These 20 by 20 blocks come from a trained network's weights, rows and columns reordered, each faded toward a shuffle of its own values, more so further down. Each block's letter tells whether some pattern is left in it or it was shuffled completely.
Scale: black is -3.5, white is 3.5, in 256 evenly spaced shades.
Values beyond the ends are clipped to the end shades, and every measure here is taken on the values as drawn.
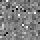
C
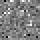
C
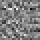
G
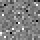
C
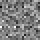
G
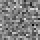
C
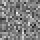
C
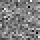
C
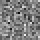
G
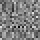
G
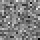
C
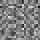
G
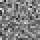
C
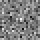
C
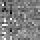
G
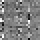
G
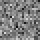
C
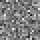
C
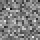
C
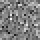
C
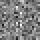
G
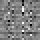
G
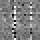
G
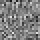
G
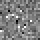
C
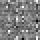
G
